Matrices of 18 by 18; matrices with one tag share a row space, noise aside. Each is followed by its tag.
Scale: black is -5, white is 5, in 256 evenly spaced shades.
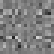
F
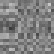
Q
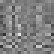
F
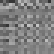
Q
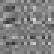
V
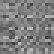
Q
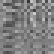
V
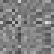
F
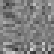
V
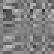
V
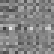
Q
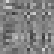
V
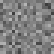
F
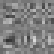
V
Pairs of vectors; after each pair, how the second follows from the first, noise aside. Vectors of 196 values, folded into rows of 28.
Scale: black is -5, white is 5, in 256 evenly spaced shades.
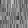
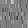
partly zeroed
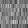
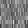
sign-scrambled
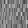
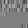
partly zeroed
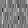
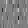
partly zeroed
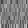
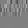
partly zeroed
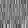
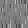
partly zeroed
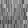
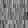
sign-scrambled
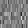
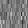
sign-scrambled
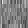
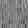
partly zeroed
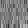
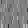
partly zeroed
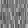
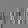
partly zeroed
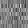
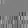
partly zeroed
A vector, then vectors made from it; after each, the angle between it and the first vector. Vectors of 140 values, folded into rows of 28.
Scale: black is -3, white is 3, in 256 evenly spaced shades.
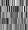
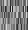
partly opposed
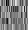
nearly parallel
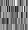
nearly parallel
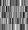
partly opposed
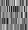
nearly parallel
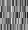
orthogonal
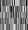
partly aligned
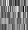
nearly opposite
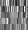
nearly opposite
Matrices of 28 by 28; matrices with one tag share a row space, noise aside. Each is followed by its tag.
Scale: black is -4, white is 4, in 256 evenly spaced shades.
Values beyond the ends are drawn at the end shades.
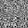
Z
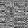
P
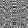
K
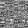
P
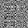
Z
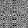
K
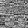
P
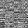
P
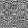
K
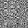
Z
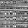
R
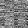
P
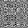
Z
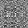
Z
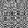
Z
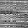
R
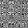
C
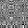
C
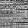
R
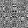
K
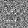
Z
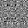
Z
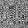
C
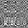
Z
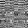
P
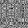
C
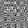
Z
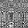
C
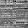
R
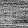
R
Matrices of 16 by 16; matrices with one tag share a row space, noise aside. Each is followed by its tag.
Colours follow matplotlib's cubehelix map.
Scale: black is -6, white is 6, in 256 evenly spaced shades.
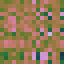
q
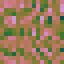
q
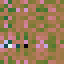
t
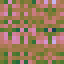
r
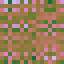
r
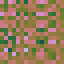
t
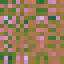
t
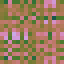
r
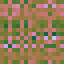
r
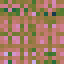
r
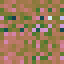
q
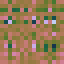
r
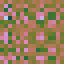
t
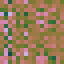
t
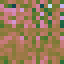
q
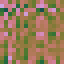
t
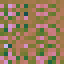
t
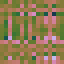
r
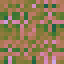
r
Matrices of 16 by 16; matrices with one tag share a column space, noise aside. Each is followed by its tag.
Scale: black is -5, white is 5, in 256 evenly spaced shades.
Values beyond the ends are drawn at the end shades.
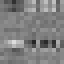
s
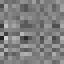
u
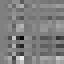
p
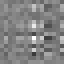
u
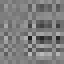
u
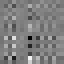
p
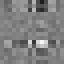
s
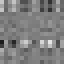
s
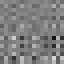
p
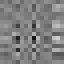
u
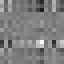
s
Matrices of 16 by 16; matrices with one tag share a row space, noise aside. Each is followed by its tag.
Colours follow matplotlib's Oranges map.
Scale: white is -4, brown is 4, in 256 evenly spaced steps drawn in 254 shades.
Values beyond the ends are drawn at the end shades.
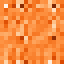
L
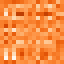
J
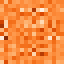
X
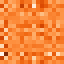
X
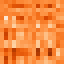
J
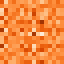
X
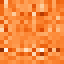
X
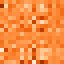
X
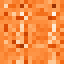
L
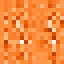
L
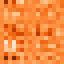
J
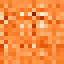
X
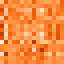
X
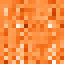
L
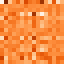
X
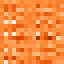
J
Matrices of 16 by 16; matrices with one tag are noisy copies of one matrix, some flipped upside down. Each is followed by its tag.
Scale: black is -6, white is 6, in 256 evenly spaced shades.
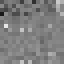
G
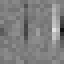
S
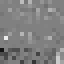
G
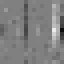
S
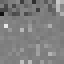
G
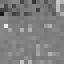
G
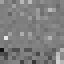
G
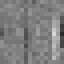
S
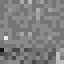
G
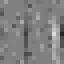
S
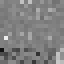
G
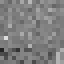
G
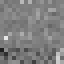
G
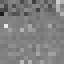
G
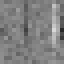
S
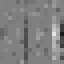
S
